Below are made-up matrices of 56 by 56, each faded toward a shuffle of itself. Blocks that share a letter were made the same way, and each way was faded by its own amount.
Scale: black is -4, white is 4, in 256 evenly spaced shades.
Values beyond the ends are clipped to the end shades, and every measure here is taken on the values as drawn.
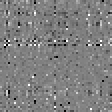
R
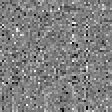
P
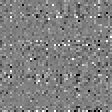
R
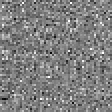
P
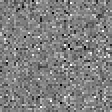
P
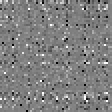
R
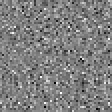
P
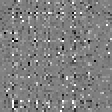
R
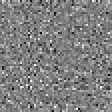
P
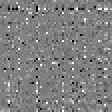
R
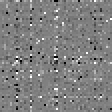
R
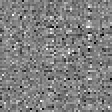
P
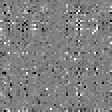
R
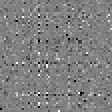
R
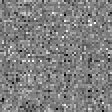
P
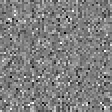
P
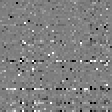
R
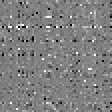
R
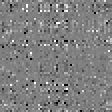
R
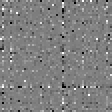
R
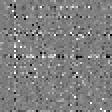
R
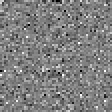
P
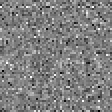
P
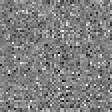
P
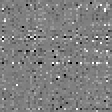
R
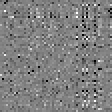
R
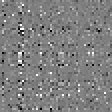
R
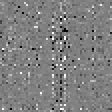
R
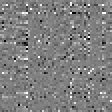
R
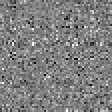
P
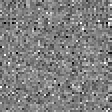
P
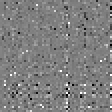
R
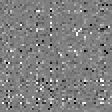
R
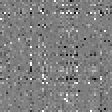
R
